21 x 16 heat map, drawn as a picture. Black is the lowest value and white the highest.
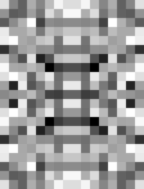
Overall the values sit about 60% of the way up the scale. The centre is the ninth with the lowest average. Its left and right halves mirror each other, and so do its top and bottom. No single row or column stands out from its neighbours. No seam splits the table. There is no overall slope.
